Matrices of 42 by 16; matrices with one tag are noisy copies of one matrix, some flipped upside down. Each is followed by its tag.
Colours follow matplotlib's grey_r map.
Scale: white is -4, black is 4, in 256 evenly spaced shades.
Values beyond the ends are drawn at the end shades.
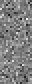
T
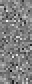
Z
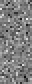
T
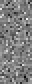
T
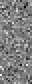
T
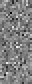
Z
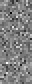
Z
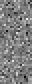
T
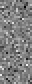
T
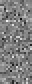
Z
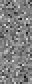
T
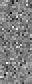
Z
